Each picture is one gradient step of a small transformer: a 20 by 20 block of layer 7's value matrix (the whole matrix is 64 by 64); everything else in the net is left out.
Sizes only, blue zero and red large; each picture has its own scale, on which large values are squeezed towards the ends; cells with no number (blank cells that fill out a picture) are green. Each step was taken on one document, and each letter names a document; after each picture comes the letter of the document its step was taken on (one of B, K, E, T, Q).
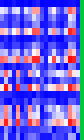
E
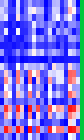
E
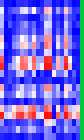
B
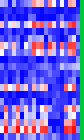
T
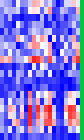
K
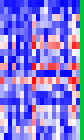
T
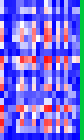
B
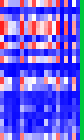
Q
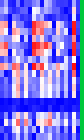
T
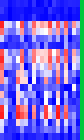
Q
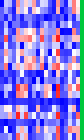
T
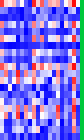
T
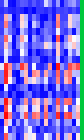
K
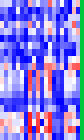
K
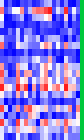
B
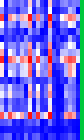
K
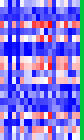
Q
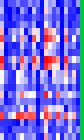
B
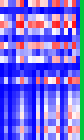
Q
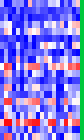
K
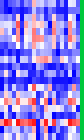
E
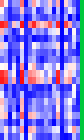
Q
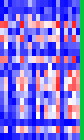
Q
